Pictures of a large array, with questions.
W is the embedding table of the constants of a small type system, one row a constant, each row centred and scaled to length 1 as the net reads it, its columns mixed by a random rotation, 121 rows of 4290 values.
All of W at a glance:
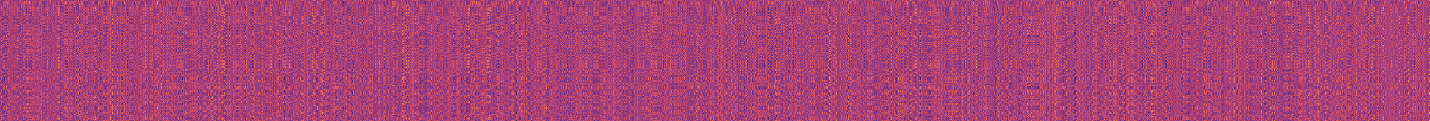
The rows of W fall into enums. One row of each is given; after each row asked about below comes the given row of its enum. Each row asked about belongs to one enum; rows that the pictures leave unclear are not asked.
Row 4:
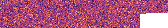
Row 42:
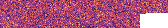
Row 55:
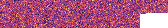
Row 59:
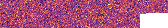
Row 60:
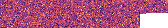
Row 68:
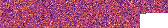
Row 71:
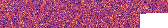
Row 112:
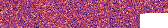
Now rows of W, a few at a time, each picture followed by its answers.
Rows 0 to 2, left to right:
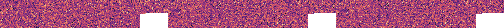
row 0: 112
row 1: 68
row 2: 68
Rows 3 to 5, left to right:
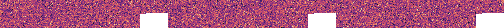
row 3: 68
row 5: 60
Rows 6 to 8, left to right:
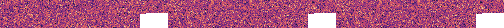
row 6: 4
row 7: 71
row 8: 71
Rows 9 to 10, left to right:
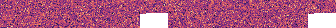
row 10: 71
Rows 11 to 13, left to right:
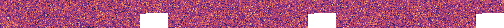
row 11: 42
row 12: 60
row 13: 60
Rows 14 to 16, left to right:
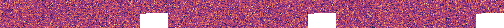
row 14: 68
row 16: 112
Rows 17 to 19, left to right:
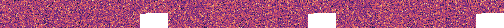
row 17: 55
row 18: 112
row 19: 112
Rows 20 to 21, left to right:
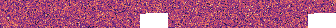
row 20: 42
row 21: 60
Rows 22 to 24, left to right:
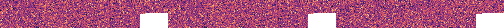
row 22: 112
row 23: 112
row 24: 4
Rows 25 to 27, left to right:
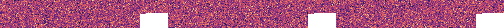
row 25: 55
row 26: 60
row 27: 4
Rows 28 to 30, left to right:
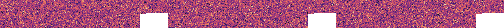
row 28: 71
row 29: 60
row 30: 59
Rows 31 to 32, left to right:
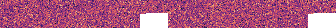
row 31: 4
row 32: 112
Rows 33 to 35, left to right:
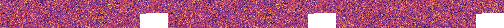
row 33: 59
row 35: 42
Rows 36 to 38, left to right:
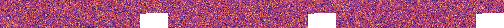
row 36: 42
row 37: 60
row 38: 71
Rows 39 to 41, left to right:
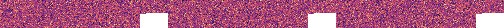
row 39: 68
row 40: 55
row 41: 59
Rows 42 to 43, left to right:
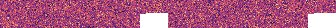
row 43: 59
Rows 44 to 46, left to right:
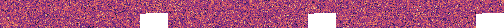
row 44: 42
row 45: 71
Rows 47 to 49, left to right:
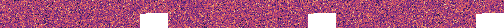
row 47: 55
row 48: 112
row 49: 59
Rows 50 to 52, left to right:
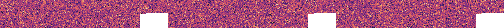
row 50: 71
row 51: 59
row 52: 112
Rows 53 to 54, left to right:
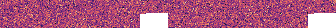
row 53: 4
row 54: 60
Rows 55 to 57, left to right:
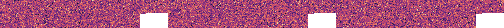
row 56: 68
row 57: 60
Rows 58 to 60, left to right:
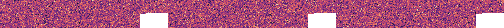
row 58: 55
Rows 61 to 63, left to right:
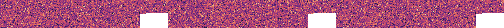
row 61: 60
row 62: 112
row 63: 60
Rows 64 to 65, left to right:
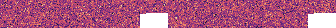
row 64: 60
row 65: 42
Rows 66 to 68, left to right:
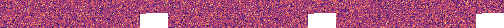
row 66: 60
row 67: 60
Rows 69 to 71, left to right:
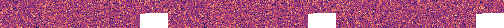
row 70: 112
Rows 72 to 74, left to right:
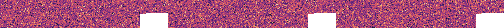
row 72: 60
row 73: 59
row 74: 112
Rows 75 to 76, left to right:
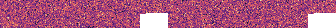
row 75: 42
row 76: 55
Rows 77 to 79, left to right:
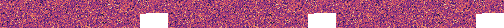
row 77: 59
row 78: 59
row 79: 59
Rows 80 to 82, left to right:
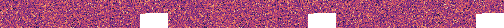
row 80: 112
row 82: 59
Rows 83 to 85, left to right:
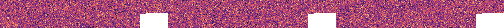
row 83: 42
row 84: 55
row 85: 4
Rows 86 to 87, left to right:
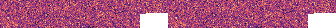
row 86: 42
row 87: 42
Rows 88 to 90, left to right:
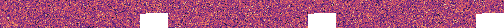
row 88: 42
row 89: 60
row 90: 59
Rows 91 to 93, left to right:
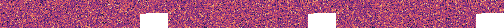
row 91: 59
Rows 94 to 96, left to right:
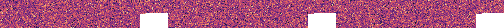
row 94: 112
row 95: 60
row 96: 55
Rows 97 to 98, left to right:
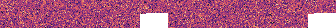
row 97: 71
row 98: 59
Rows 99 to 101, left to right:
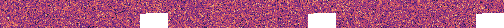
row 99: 42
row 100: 112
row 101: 71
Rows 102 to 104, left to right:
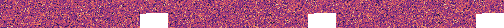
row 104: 59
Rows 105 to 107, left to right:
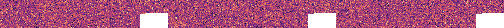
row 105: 112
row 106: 42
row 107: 68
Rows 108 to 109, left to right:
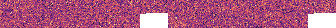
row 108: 68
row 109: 42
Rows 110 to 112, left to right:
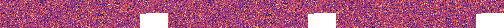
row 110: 59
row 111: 59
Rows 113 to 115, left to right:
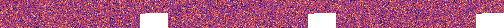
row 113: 112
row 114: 4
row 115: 55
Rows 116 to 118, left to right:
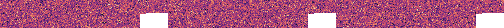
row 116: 59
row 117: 71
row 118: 60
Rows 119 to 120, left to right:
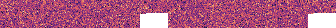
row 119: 71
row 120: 112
